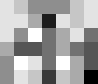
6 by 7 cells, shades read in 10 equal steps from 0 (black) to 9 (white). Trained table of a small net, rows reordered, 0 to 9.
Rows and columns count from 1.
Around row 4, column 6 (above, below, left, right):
8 6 6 3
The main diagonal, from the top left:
8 8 9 4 9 6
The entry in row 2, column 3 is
6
